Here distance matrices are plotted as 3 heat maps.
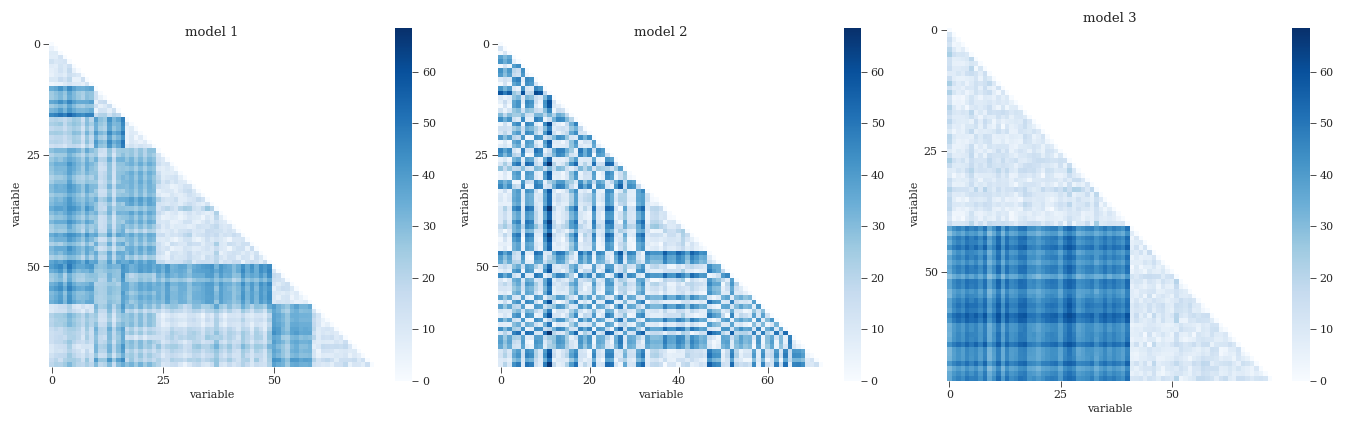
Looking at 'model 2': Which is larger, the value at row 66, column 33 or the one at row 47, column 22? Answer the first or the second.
the second
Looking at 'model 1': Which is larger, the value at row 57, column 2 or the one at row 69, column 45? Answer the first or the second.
the first
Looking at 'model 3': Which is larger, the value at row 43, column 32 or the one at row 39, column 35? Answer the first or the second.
the first
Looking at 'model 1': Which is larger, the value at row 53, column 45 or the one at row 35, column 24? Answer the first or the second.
the first
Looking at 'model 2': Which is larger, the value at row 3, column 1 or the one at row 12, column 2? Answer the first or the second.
the first
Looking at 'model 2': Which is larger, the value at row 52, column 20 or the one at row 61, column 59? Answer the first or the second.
the first
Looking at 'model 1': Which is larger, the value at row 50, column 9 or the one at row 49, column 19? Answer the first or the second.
the first
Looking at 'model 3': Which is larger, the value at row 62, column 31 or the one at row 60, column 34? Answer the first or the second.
the second
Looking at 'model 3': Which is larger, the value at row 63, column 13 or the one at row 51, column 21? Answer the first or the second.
the first
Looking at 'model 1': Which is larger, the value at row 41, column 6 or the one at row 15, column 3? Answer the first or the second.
the second
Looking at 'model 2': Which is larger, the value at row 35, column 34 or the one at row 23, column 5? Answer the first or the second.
the second
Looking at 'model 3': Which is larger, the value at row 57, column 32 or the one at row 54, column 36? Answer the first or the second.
the first
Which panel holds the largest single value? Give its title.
model 2
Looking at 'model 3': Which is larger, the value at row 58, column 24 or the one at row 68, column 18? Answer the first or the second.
the first
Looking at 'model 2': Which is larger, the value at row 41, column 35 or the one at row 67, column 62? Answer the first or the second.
the first
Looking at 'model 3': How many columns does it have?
73
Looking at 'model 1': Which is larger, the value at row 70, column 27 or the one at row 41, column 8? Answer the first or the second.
the second
